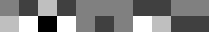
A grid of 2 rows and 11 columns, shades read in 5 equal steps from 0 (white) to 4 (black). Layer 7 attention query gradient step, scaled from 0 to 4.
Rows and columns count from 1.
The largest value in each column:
2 3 4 3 2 3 2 3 3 3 3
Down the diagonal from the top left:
2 0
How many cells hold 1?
3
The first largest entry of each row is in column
2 3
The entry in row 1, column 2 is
3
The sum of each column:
3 3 5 3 4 5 4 3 4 5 5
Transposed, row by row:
2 1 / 3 0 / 1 4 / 3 0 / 2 2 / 2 3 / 2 2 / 3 0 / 3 1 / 2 3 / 2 3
